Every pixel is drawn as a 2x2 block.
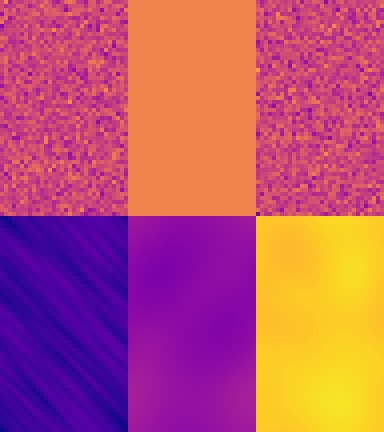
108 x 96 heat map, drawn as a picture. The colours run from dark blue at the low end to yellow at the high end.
The table splits into 2 rows of 3 panels. Panel 1,1: middling, fine-grained. Panel 1,2: high, flat. Panel 1,3: middling, fine-grained. Panel 2,1: very low, slanting down to the right, faint in contrast. Panel 2,2: low, smooth, faint in contrast. Panel 2,3: very high, smooth, faint in contrast.
